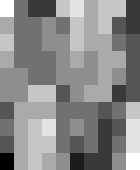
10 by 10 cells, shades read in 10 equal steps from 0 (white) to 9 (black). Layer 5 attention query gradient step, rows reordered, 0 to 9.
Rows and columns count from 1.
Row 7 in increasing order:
2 3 3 3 5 5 5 5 6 6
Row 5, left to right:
4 4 5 5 4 4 4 3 4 6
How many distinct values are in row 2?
6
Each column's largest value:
9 5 7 7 6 8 7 7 7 7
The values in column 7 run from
3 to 7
